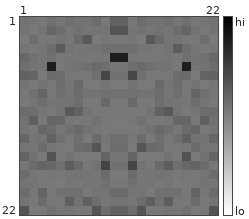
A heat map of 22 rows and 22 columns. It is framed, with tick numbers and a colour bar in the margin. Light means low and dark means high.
Calmest part: centre. Mirror symmetry: left to right. Histogram: skewed, a long tail of high values. Roughest part: top middle.
